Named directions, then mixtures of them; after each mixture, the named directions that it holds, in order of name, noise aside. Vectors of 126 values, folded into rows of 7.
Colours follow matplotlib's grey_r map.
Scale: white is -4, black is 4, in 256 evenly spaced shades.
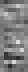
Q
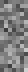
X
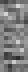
Q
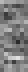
Q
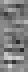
Q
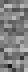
Q, X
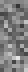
Q, X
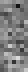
Q, X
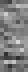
Q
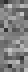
Q, X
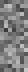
X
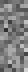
X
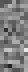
Q, X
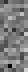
Q, X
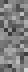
X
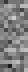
Q, X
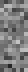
Q, X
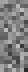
X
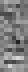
Q
